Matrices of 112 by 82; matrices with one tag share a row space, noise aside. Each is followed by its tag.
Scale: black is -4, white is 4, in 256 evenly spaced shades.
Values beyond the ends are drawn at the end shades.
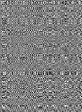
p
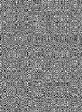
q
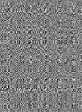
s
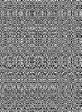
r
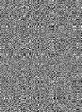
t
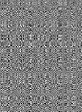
s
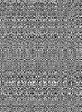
r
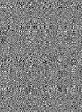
s
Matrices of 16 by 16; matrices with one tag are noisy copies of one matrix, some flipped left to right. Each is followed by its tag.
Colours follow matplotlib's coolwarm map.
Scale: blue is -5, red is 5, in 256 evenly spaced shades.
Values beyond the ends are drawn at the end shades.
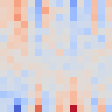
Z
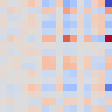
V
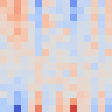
Z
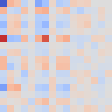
V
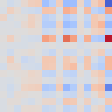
V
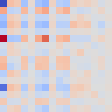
V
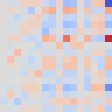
V
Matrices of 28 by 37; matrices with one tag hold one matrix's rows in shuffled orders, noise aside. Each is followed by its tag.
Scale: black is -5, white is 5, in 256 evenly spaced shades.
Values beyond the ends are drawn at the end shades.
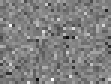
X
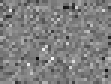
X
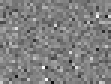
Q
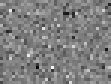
X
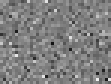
Q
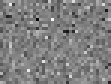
X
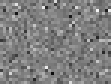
Q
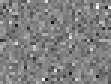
Q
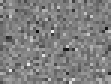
X
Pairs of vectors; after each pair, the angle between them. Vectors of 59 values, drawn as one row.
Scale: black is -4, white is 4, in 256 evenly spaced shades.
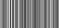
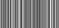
partly aligned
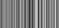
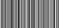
partly aligned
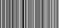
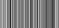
orthogonal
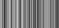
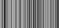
nearly parallel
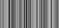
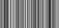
nearly opposite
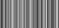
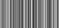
orthogonal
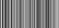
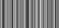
orthogonal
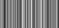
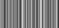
nearly parallel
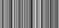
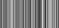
partly opposed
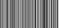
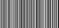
nearly opposite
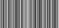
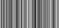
partly aligned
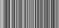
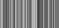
partly aligned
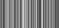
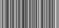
nearly opposite
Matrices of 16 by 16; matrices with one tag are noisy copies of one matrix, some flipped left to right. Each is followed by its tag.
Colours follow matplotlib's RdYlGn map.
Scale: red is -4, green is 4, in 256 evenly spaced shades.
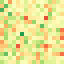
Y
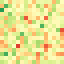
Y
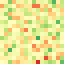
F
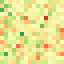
Y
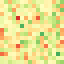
Y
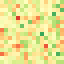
Y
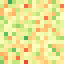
F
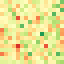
Y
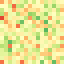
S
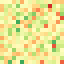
S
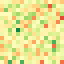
S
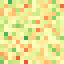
F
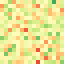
F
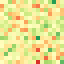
F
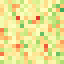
Y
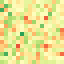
Y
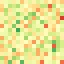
S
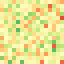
S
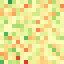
F
